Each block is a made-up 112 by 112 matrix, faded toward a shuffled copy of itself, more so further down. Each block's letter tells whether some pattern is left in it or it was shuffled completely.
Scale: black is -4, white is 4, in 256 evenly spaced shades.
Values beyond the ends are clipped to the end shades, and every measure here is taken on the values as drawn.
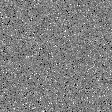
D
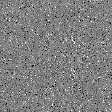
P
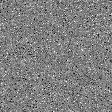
D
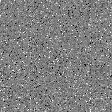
P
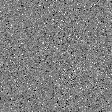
P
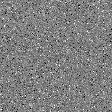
P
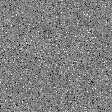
P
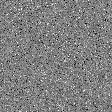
D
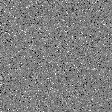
P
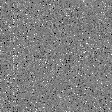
P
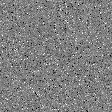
D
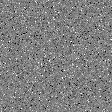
D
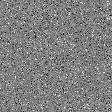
P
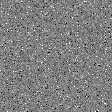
P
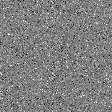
P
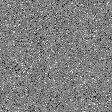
D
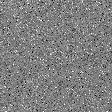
P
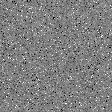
D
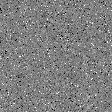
P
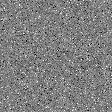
D
